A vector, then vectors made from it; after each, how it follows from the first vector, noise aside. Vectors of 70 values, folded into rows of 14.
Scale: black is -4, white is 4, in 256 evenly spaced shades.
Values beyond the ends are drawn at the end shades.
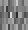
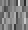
wrapped around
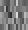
sign-scrambled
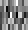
scaled up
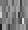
wrapped around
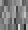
wrapped around
